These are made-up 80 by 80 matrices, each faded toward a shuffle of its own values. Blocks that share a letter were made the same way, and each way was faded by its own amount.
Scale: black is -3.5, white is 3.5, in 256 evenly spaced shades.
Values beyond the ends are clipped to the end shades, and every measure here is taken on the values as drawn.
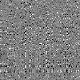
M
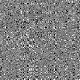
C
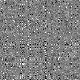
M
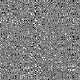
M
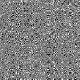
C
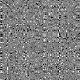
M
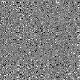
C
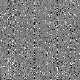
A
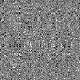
C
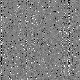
A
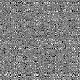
C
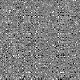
C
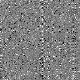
A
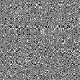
C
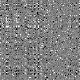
M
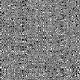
C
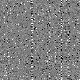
A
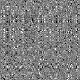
C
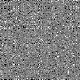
C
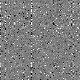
A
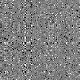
M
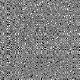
M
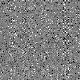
A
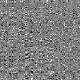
C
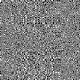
C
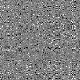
C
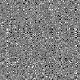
C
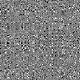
C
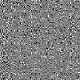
M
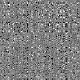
M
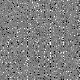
A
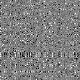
M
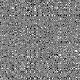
C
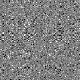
C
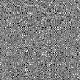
C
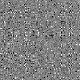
M
